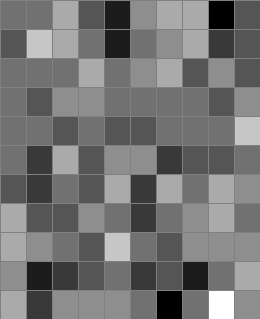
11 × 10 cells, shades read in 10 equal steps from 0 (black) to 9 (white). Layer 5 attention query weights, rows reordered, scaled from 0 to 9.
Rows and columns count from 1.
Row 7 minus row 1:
-1 -2 -2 0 5 -3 0 -2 6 2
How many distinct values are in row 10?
6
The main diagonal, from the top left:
4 7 4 5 3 5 6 5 5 6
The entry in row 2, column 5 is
1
